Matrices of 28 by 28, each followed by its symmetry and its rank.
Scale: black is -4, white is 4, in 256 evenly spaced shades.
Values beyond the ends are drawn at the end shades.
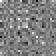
symmetric, rank three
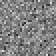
symmetric, full rank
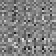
neither, rank five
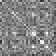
symmetric, rank five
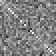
symmetric, full rank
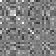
symmetric, rank five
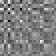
symmetric, rank three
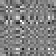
symmetric, rank three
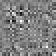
symmetric, rank three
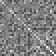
symmetric, rank five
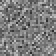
symmetric, full rank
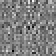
neither, rank five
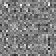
neither, rank five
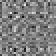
neither, rank three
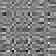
neither, rank three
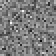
symmetric, full rank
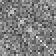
symmetric, full rank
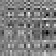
neither, rank three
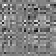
neither, rank three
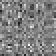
neither, rank five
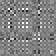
symmetric, rank three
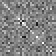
symmetric, rank five
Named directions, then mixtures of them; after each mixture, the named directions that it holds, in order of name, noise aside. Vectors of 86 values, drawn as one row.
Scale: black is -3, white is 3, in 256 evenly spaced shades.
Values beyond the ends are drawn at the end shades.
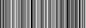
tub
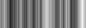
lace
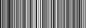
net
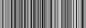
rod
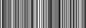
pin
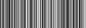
net, rod, tub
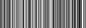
net, pin, rod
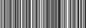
pin, rod, tub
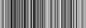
lace, rod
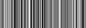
rod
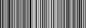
net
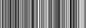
lace, pin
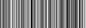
tub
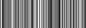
pin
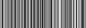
rod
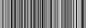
rod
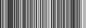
lace, net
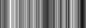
lace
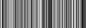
lace, pin, rod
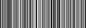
net, pin, tub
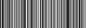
net, rod, tub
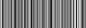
pin, rod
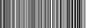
pin, rod, tub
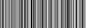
rod, tub
